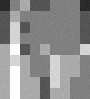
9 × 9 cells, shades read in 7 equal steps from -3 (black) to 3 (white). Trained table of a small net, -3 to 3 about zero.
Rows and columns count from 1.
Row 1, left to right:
-2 0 1 -1 -1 0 0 0 -2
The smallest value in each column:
-2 0 -1 -1 -1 0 0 0 -2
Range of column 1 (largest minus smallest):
3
